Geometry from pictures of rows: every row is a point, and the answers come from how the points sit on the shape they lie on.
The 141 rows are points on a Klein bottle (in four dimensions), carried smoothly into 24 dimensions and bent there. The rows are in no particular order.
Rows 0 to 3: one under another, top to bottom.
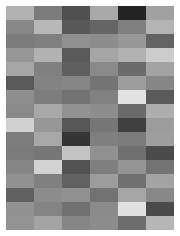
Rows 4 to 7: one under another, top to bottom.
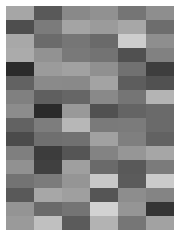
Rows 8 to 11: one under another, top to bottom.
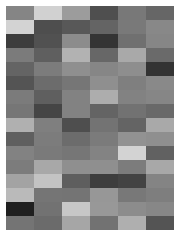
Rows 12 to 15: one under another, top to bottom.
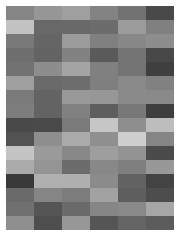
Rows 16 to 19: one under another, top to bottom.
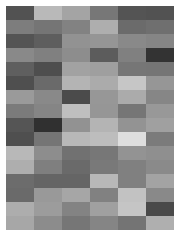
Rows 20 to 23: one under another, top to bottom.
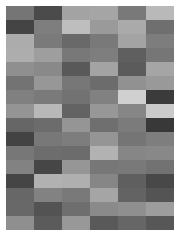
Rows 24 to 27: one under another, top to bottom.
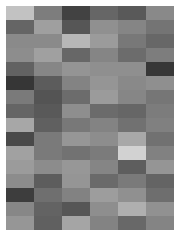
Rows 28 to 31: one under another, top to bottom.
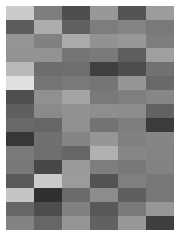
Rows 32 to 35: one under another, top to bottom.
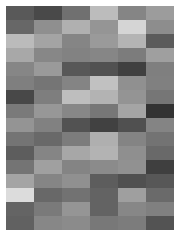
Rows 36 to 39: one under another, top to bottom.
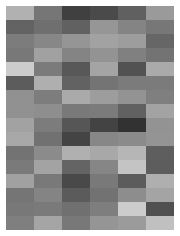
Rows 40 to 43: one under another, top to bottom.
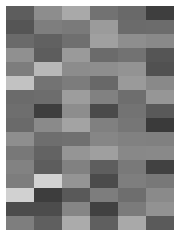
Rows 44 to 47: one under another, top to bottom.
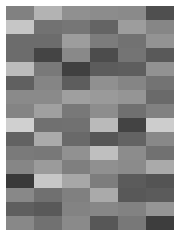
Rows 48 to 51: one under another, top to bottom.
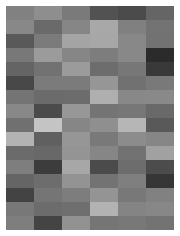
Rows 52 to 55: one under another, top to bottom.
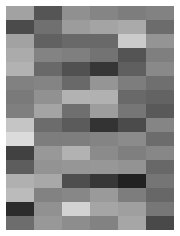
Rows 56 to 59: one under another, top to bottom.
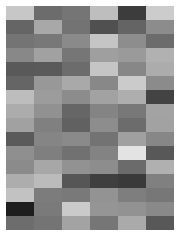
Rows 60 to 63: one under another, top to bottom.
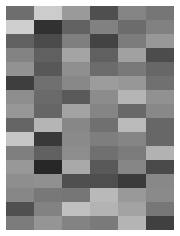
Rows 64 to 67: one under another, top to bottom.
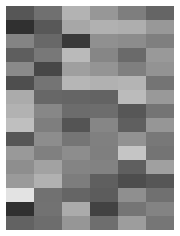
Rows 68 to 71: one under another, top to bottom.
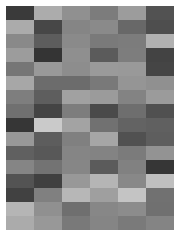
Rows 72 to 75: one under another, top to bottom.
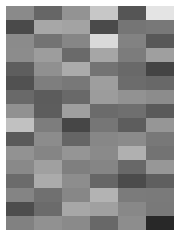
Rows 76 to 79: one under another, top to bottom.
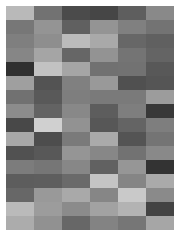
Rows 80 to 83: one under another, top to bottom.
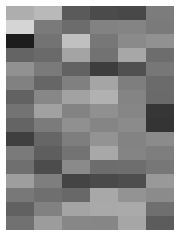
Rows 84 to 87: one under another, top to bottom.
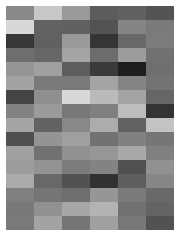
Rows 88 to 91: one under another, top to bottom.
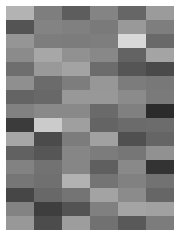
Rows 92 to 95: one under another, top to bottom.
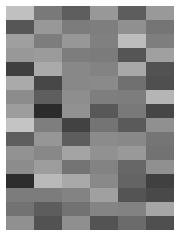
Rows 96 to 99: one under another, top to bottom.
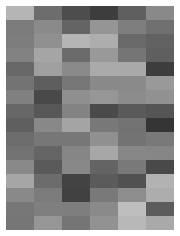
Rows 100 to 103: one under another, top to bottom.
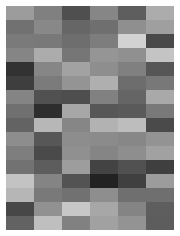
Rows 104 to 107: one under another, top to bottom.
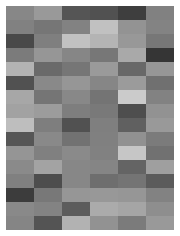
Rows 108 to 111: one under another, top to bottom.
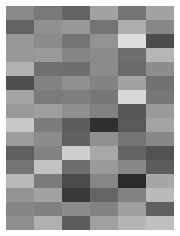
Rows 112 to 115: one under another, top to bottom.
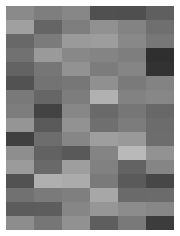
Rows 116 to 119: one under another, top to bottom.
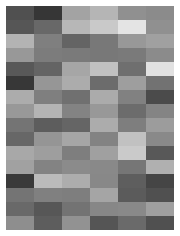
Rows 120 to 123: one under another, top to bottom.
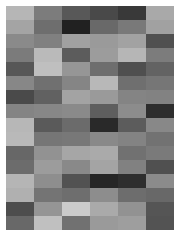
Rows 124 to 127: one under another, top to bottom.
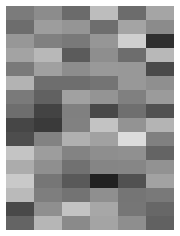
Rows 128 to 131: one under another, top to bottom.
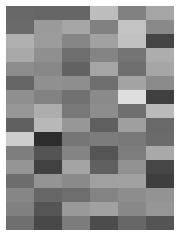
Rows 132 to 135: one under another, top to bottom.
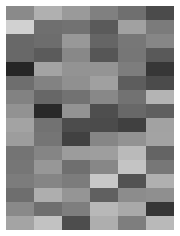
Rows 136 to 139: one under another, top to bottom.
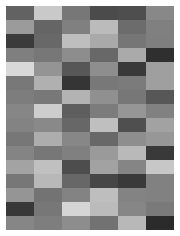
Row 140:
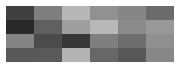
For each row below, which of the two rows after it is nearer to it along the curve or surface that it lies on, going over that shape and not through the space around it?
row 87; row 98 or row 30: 98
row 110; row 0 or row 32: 0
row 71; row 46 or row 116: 116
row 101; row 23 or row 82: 23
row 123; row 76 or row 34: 76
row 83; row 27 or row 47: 47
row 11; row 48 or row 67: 67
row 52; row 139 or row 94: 94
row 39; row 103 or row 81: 81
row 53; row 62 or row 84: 84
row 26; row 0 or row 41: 0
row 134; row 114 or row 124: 124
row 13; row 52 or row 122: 122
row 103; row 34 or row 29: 29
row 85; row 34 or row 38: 38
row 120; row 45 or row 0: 0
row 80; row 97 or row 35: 35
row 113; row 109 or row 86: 109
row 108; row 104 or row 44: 104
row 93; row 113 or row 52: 113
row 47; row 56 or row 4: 4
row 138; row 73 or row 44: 73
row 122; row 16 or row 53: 53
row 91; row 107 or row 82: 107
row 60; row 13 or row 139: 139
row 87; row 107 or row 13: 13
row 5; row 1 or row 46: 1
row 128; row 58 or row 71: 58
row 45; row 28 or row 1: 28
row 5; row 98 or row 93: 93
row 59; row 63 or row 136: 136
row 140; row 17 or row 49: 17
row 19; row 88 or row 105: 88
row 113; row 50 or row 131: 131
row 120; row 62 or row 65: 65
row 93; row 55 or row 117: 55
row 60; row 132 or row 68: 68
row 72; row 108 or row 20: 20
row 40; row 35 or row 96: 35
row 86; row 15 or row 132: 15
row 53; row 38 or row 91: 38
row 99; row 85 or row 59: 85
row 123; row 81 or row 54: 54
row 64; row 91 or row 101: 101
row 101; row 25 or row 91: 91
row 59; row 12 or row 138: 12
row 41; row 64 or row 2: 64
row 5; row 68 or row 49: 68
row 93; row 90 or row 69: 90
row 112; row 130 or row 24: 24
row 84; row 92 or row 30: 30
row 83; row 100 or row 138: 100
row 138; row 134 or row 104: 134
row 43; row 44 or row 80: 80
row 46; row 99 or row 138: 138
